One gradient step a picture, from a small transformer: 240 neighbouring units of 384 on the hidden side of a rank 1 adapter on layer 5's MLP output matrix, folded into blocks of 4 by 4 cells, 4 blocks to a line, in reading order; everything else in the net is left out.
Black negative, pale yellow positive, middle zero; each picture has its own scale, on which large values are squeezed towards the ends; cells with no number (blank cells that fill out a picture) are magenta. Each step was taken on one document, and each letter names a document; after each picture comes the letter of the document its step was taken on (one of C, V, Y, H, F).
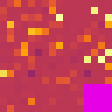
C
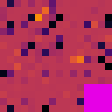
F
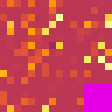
F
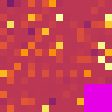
F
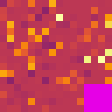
C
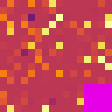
F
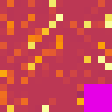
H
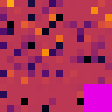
H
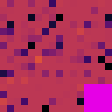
H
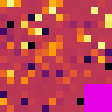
H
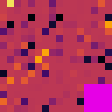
H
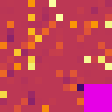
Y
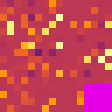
F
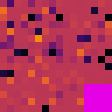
C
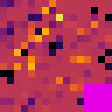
C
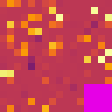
C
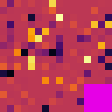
C
